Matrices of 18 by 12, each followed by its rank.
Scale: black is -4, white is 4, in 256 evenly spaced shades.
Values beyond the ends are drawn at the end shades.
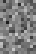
full rank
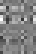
two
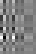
one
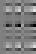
one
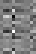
two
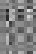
two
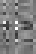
two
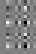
one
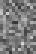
full rank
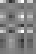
one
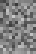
full rank
